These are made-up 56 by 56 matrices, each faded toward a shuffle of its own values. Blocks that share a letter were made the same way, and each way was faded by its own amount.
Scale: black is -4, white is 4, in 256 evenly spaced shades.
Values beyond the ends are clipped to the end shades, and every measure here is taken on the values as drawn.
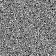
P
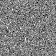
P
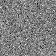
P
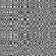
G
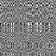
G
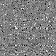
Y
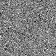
P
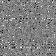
Y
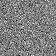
P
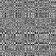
G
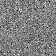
P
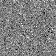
P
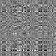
G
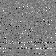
Y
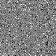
Y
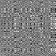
G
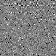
Y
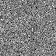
P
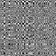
G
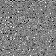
Y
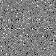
Y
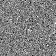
P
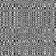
G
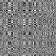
G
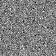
P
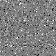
Y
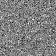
P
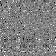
Y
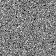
P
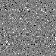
Y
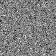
P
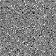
Y
